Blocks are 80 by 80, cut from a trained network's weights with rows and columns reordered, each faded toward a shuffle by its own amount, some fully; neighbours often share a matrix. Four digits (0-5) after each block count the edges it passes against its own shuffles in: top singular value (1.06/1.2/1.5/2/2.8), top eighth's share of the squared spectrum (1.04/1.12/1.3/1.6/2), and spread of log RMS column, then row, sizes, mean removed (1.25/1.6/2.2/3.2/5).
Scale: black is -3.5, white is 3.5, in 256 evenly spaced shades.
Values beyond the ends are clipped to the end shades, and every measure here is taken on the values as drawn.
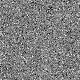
0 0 0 0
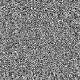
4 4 1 2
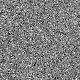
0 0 0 0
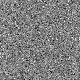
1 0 0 0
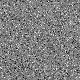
0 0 0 0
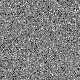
0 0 0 0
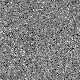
0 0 0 0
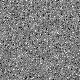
0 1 0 0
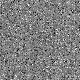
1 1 0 1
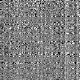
3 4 1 4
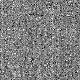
2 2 0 1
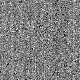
2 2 0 1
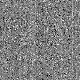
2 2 1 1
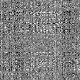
3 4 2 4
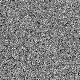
1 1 0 0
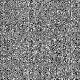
2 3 1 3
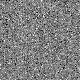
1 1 0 0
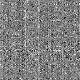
3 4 1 3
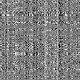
4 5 2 4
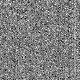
2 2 0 1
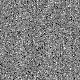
1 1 0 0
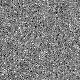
1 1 0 0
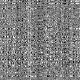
3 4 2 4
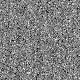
1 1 0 0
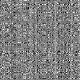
3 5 1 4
